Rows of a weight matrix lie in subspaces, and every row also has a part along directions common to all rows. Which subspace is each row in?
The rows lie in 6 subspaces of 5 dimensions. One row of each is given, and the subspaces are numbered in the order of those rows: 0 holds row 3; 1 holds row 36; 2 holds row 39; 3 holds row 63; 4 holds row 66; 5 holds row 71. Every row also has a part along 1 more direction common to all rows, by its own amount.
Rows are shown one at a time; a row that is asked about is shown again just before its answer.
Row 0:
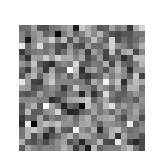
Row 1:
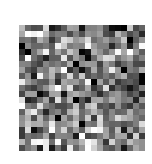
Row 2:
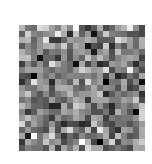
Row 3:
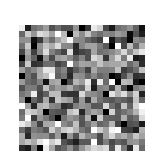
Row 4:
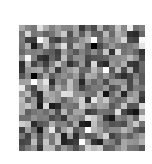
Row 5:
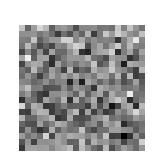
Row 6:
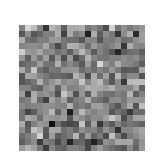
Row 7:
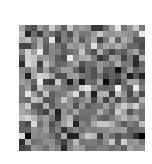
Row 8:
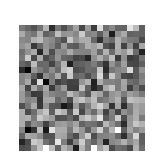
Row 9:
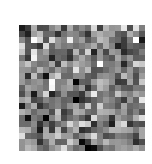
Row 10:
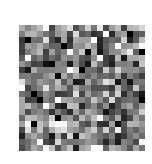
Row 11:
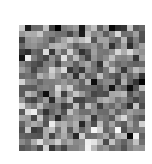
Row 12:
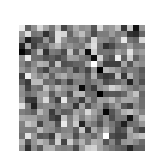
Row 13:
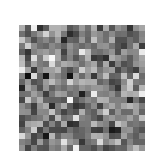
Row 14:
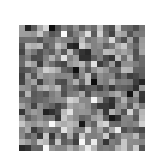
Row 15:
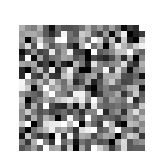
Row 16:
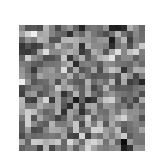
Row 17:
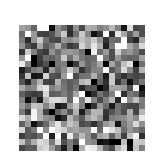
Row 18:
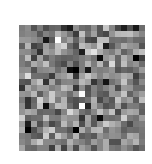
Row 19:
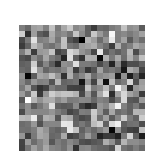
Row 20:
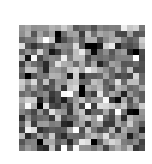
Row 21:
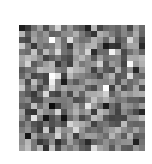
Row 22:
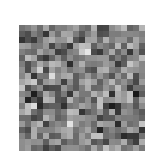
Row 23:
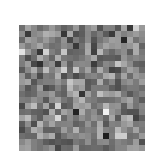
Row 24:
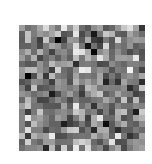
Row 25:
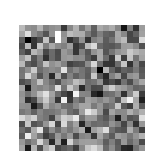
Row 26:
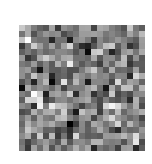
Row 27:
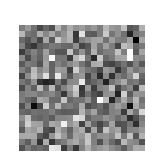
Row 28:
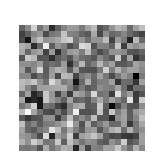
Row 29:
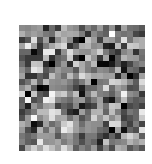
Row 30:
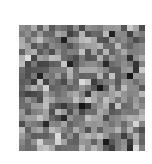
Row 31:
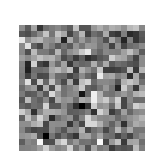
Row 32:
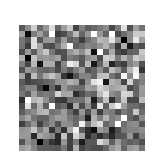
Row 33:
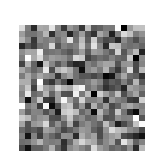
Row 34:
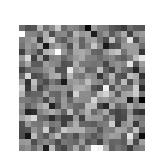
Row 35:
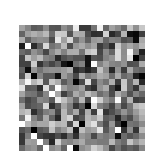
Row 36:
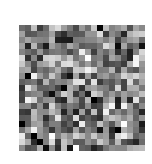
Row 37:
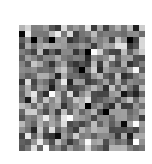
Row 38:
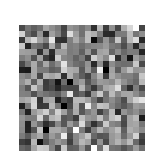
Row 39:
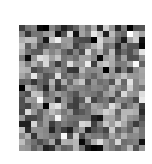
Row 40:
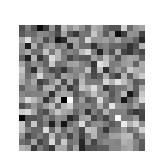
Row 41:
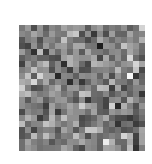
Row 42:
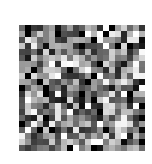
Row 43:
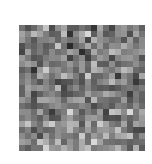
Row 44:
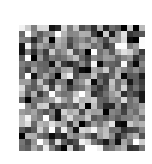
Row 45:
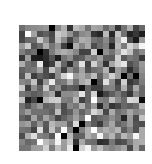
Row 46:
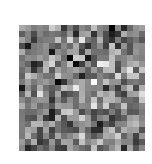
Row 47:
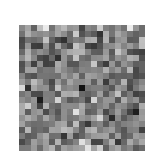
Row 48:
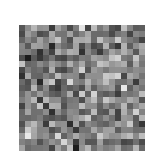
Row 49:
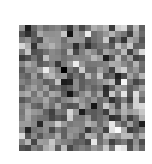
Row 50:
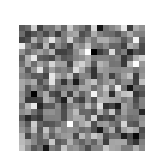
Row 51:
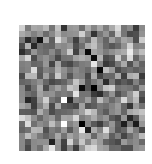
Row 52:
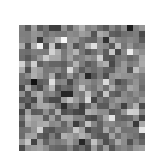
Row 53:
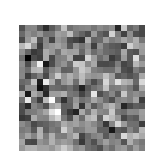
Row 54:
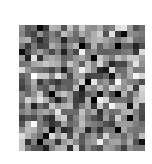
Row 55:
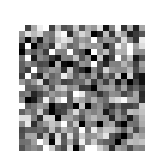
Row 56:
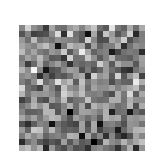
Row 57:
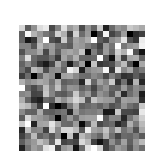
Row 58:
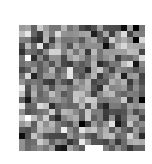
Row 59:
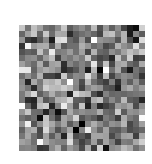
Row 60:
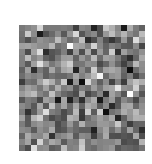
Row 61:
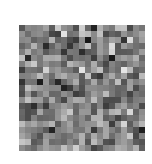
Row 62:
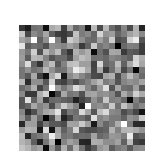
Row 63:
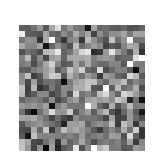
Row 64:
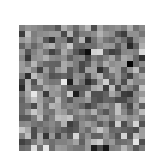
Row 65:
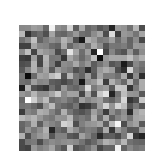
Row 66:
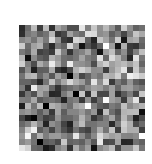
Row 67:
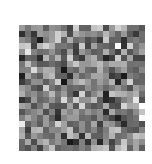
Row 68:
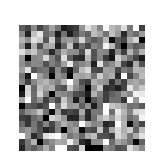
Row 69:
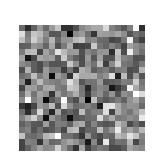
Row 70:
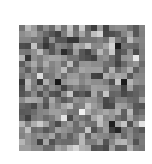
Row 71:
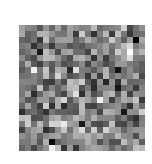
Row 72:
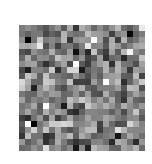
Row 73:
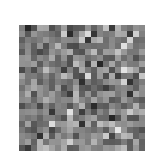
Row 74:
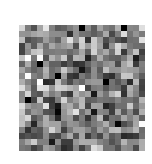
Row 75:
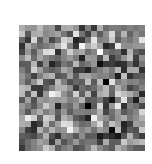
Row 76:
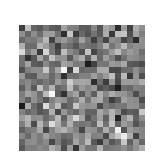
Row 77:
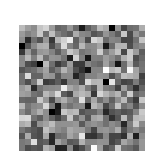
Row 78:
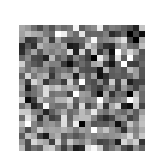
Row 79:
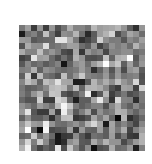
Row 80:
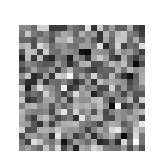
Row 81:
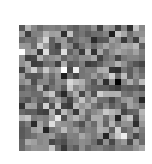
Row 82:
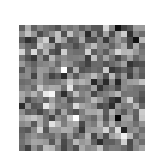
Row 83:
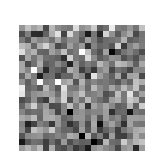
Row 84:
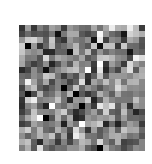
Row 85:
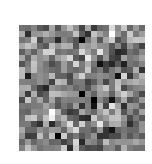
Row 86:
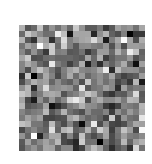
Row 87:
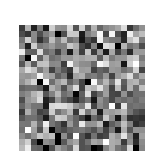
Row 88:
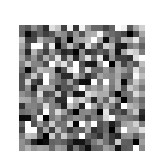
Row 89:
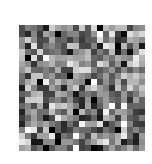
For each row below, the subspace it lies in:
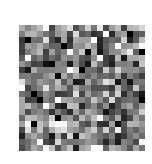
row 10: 2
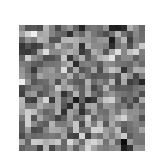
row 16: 0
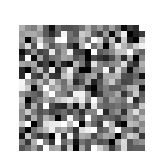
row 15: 2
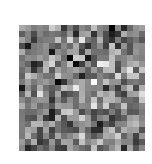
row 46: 4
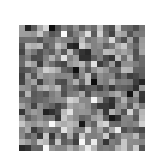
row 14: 0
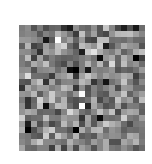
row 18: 2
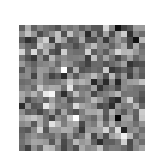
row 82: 5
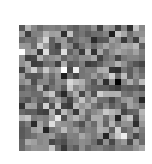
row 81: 5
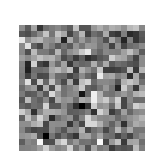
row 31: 1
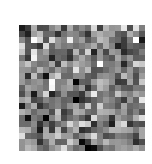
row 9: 3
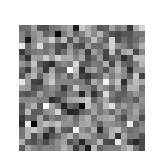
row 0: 2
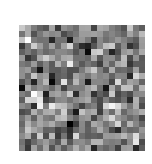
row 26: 3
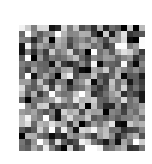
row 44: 3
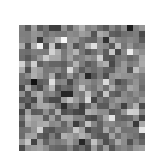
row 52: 2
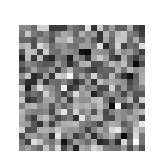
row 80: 1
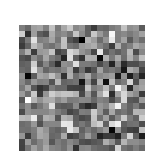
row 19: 4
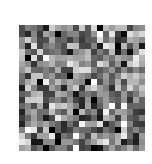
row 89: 1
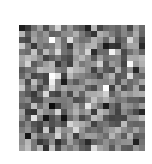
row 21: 3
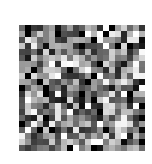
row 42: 0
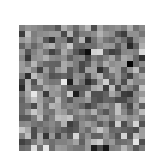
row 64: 3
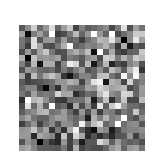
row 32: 4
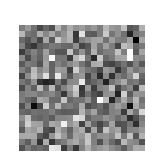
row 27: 5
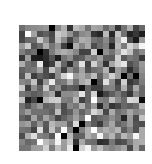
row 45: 4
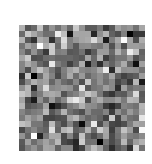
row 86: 2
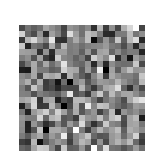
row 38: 1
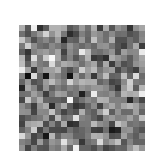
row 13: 1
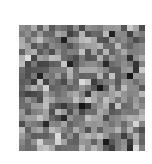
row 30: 1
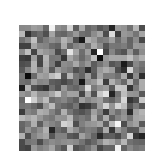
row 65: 4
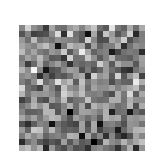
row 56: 0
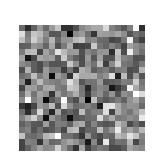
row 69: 3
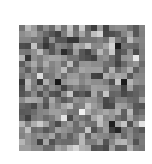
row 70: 0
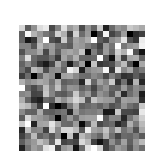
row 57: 2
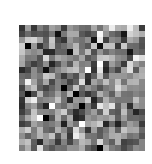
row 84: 1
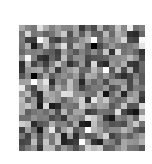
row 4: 2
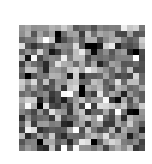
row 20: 2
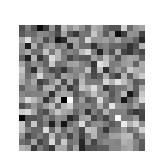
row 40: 5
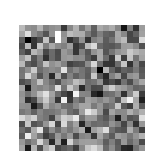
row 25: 5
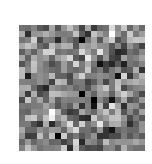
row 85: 4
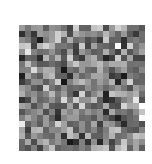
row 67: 0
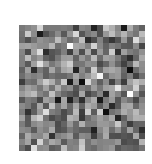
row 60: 5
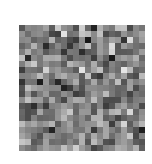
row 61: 0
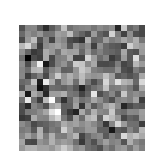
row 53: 4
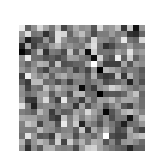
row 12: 5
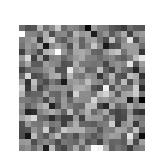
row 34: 3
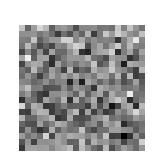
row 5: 5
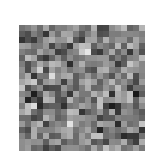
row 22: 3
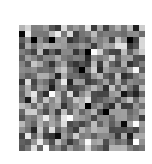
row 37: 3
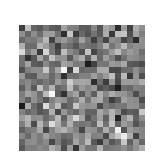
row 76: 5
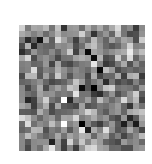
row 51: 5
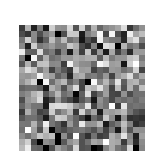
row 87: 1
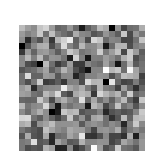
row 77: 4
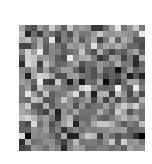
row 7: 4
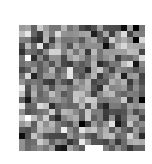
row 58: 3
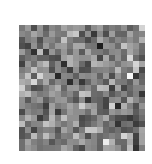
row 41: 1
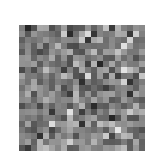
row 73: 0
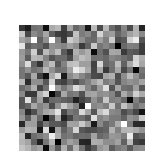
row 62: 3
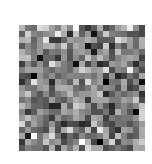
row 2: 2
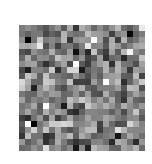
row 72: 2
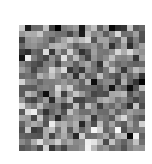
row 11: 0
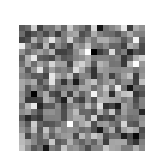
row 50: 3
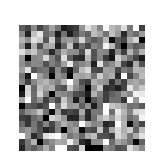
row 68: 3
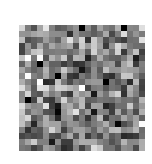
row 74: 4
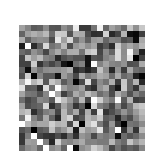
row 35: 1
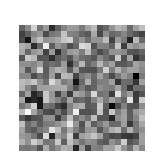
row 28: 3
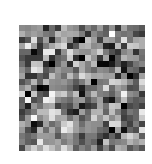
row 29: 4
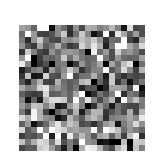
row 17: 1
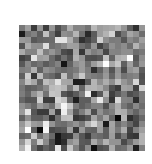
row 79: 1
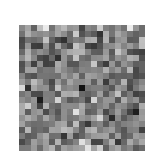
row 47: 2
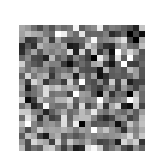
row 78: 5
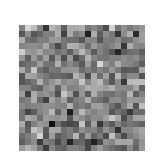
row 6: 0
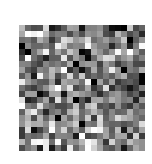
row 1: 0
